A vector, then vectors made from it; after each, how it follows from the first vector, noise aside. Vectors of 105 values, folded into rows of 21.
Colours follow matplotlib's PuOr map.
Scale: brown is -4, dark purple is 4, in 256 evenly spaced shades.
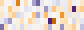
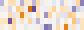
reversed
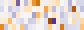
negated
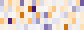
reversed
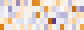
negated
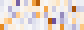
negated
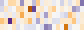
reversed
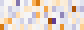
negated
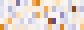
negated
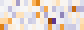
negated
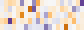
reversed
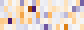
reversed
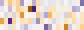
reversed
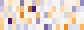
reversed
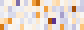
negated
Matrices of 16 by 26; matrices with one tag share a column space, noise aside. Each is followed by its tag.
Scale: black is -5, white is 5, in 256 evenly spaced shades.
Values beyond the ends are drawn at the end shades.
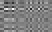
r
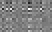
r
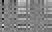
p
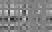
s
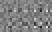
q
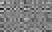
r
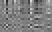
p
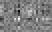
s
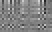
p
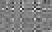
r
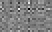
r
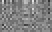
p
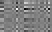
r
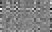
r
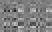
q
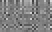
p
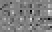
s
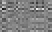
r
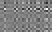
r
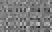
q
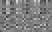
p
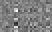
q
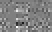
q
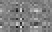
q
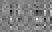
s
